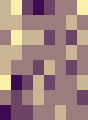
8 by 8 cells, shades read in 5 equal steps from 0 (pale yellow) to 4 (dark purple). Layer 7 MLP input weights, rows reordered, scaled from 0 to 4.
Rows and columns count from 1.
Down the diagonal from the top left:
1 1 1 2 1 2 2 2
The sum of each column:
12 14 18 16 18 15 16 13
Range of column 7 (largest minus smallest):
2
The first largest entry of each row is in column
4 3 5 3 4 2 2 1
